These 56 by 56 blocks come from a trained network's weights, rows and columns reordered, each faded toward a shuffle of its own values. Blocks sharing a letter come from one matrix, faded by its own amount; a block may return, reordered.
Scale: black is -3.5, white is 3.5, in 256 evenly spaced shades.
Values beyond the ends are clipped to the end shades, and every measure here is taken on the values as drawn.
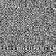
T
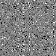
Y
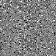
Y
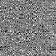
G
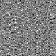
G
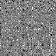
Y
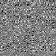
G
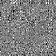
G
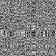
T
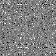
Y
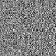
T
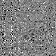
Y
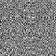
T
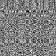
T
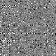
Y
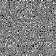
Y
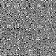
G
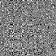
G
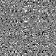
G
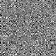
G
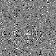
Y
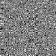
G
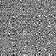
G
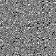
Y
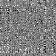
G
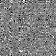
G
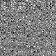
G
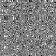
G
